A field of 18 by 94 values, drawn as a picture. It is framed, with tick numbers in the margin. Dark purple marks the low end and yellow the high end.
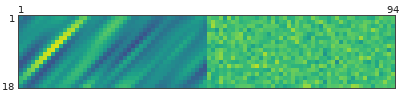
The table splits into one row of 2 panels. Panel 1,1: middling, slanting up to the right, strong in contrast. Panel 1,2: high, fine-grained.
